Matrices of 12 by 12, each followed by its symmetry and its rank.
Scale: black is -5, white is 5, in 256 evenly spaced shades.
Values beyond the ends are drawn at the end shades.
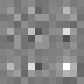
symmetric, rank two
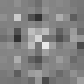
symmetric, rank two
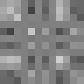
symmetric, rank two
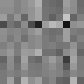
neither, rank two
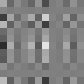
neither, rank one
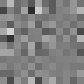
antisymmetric, rank two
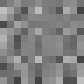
neither, rank two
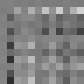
antisymmetric, rank two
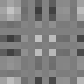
symmetric, rank one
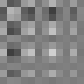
symmetric, rank one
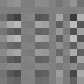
neither, rank one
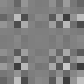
symmetric, rank one
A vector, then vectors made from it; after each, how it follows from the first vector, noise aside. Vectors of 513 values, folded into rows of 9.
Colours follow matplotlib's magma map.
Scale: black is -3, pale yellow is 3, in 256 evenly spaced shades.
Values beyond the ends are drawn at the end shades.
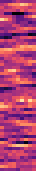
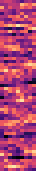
reversed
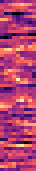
copied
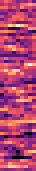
reversed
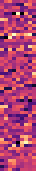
sign-scrambled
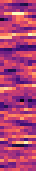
negated
